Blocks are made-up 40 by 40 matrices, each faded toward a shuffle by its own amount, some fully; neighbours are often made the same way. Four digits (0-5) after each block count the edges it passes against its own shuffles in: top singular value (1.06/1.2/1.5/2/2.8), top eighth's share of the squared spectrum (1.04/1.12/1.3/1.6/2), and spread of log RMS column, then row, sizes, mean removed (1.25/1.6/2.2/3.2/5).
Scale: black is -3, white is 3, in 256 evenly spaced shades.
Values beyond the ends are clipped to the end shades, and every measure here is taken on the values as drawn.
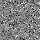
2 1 0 0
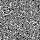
1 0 0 0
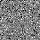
2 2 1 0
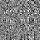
4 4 2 2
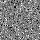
0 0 0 0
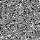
2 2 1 0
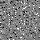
2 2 1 0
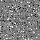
1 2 0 0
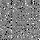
3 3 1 0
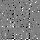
3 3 1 2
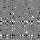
4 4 2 2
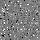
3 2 1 1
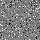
0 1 0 0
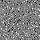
0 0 0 0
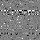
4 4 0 2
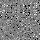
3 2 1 1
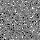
2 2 1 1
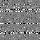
2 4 0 3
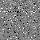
2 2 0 1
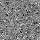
0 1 0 0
